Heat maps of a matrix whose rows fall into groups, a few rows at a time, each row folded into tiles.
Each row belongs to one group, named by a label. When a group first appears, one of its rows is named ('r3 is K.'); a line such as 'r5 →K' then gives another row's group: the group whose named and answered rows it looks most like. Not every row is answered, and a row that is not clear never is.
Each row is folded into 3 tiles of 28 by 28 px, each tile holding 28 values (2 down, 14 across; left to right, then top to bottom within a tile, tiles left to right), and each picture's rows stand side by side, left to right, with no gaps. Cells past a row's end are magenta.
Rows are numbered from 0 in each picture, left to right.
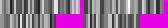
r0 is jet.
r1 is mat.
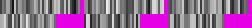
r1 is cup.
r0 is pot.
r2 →mat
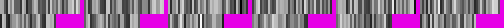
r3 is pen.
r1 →cup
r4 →jet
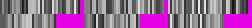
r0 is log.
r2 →mat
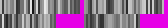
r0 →mat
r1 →pot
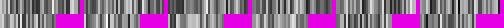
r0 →jet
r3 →mat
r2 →log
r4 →cup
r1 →mat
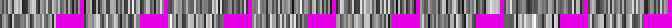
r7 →pen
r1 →pen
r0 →pot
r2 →pen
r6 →log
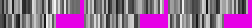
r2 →pot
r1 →jet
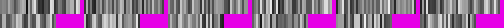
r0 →cup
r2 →pen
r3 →cup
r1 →log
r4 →pen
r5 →log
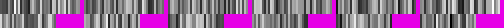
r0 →pot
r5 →cup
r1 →mat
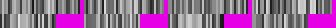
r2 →pen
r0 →pen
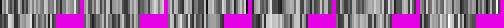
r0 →log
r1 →cup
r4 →log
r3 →log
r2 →jet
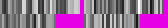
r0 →cup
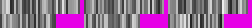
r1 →pot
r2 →jet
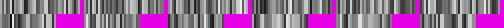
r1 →mat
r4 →mat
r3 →log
